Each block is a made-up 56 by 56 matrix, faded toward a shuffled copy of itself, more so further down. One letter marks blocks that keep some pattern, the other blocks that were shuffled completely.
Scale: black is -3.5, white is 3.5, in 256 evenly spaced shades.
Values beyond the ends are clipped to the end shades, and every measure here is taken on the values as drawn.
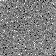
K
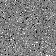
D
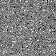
K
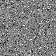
D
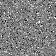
D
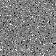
K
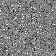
D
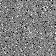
D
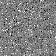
K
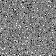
K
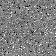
D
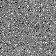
K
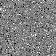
K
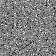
K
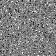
K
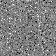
K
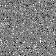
K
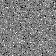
D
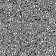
K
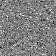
K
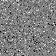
D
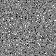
K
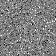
K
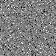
K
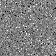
K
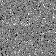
K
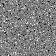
D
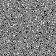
D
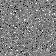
D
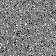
D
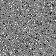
D
